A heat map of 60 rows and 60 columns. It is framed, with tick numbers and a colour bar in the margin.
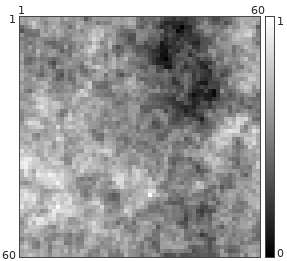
Mirror symmetry: none. Odd rows or columns: none. Grain: blotchy.
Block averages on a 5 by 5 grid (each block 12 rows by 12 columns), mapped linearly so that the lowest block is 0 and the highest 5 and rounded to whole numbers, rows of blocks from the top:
33103
33202
44224
54423
44323
